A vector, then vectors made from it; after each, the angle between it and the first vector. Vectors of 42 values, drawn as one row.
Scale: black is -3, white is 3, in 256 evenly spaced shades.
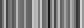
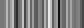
partly opposed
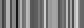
partly opposed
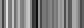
partly opposed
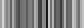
orthogonal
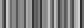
nearly opposite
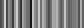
partly aligned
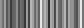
partly aligned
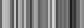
orthogonal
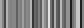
nearly opposite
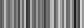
partly aligned
